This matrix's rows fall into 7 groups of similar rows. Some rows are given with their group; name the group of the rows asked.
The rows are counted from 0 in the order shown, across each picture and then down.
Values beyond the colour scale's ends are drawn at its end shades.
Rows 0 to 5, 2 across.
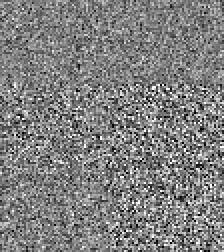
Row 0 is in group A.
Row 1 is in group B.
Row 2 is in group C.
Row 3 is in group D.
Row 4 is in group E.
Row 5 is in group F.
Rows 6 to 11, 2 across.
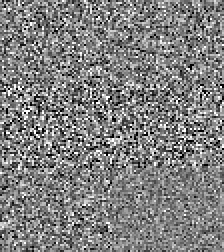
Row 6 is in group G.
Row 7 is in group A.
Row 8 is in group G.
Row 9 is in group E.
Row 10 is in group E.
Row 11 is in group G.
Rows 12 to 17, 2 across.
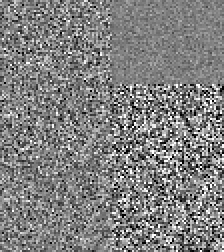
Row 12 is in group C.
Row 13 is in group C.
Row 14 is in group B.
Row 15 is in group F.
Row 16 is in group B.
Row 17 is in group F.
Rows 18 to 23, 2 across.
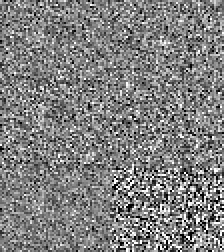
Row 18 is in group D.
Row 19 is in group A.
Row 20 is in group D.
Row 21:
C
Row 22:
D
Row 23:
A
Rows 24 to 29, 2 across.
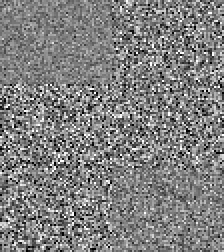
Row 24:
G
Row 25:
C
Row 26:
D
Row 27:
B
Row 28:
E
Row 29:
F
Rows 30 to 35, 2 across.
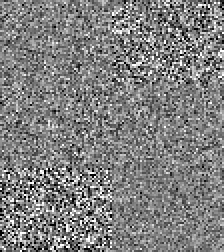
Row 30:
A
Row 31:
B
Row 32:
A
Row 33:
G
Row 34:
D
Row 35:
B
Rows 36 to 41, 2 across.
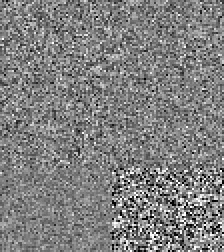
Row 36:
G
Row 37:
E
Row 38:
A
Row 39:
D
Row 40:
E
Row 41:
E
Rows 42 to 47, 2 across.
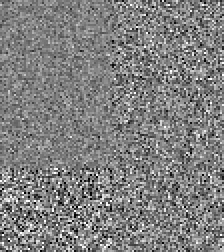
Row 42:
E
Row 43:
D
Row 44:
C
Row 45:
A
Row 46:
B
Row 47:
B
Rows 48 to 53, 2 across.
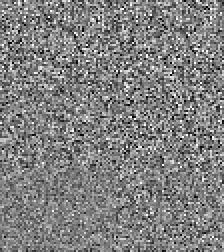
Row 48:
F
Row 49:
F
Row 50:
E
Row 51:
C
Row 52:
G
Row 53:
G
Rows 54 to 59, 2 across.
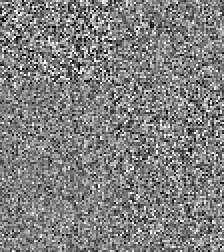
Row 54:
A
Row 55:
G
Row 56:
C
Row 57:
A
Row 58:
F
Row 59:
C
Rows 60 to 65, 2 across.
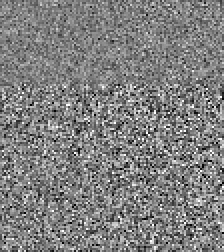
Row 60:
B
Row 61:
D
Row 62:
A
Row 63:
G
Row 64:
G
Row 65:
E
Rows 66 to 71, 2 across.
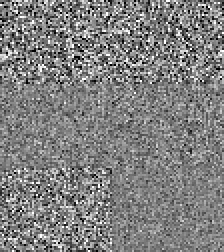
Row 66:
E
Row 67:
B
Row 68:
F
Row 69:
A
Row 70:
F
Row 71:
C
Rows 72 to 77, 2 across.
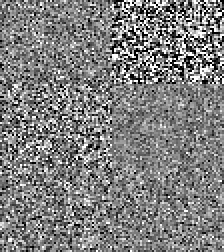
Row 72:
D
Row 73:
E
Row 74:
C
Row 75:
A
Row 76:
E
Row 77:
G
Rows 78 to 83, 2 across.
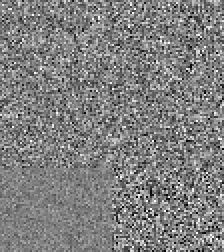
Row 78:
F
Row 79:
A
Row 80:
B
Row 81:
E
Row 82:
A
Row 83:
G
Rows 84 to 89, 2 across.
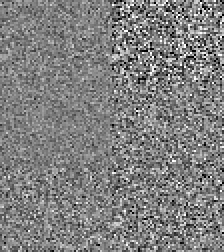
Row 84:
E
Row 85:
E
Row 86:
D
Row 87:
D
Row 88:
G
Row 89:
E
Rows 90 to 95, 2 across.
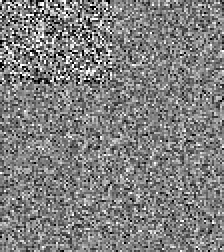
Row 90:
D
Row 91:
B
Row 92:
C
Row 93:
E
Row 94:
E
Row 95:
C
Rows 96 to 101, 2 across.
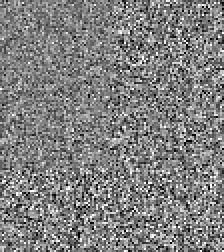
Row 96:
G
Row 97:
B
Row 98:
E
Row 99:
E
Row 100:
A
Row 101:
F
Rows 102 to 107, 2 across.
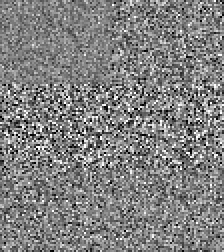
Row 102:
F
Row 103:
E
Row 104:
C
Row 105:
A
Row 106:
G
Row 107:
F
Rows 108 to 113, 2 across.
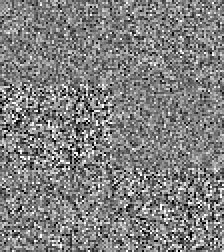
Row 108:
B
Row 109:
C
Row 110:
A
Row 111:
B
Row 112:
F
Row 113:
A
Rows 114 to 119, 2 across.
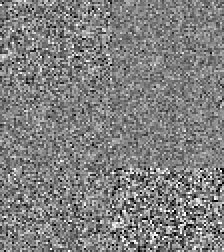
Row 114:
E
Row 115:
C
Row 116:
D
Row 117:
E
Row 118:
C
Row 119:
E
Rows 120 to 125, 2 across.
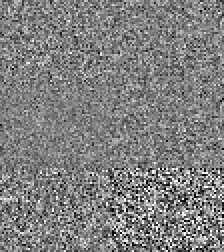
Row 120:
C
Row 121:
E
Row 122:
D
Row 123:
E
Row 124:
B
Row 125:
D
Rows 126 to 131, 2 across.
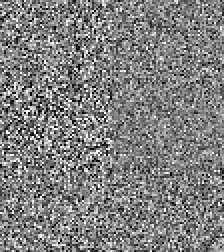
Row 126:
A
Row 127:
G
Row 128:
G
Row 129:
G
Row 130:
F
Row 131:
B
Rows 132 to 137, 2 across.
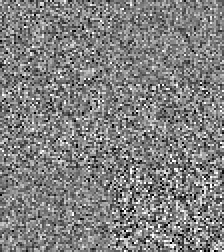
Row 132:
D
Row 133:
F
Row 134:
F
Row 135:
D
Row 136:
E
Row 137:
F
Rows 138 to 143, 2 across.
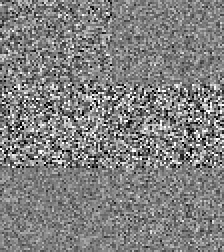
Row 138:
E
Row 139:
C
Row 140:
F
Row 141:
A
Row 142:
B
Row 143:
C
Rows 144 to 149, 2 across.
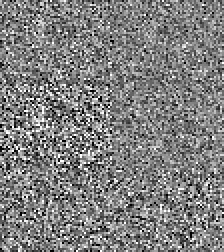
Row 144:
D
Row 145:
D
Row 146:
D
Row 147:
C
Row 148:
G
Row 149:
A
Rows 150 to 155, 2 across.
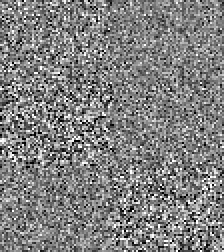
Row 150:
F
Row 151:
F
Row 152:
E
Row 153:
D
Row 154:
B
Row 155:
F
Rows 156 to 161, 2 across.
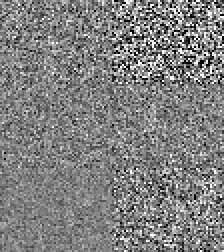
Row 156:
A
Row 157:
C
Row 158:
G
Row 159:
D
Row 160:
E
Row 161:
F
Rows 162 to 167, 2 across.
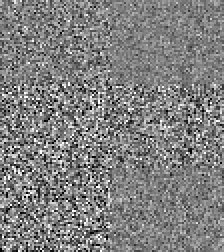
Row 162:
C
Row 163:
A
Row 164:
F
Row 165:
A
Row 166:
G
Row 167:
B
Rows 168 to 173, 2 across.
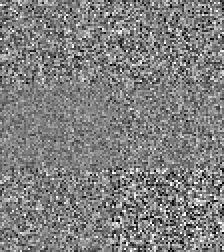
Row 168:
E
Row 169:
B
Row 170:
E
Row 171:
C
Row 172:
B
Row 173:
E
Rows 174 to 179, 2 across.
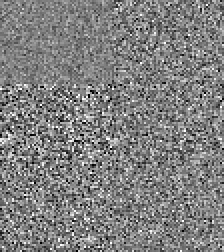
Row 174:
A
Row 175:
G
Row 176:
E
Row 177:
E
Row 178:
D
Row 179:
C
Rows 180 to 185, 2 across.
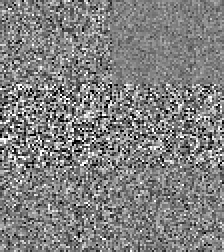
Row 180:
F
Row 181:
A
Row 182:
E
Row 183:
C
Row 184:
A
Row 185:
G
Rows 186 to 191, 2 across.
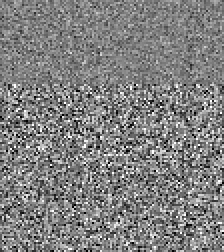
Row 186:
C
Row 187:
A
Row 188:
C
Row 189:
F
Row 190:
G
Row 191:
E
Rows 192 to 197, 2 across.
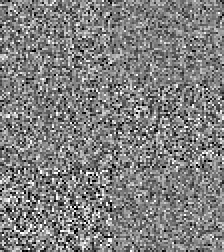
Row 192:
E
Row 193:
E
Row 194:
B
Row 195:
G
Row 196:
B
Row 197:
G
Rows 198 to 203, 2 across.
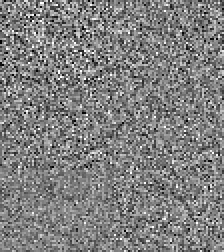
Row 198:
D
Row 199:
B
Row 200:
G
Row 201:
G
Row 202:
F
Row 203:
F
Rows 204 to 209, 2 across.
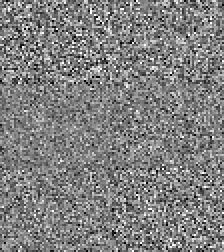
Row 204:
G
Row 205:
F
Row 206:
D
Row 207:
C
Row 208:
G
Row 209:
D
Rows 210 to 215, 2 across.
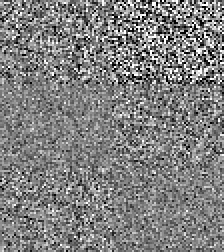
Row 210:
A
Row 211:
D
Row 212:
F
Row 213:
B
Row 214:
A
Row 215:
D
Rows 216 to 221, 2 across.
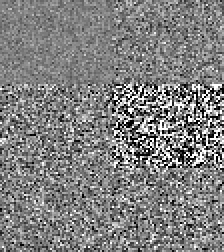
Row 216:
F
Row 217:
G
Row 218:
E
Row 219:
A
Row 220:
D
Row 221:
E
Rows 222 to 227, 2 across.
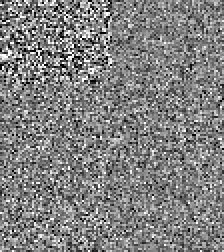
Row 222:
E
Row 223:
A
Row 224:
C
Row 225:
E
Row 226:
F
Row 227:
F
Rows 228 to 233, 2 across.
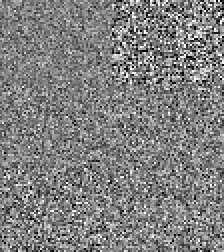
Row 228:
C
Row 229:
E
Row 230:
G
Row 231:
B
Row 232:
G
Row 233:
F
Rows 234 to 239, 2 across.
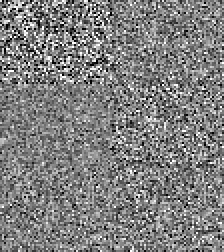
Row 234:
G
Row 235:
D
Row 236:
E
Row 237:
D
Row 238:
G
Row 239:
G
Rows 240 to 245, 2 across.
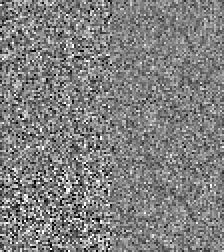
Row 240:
E
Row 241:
F
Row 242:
C
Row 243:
D
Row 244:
C
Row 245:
F
